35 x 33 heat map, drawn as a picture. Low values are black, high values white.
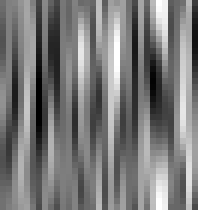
Histogram: bell-shaped. Grain: streaks running down. Average level on the scale: 50%.
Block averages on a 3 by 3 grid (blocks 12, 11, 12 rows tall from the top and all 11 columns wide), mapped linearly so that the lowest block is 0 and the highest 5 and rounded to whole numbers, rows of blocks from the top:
1 5 2
0 2 1
2 2 5
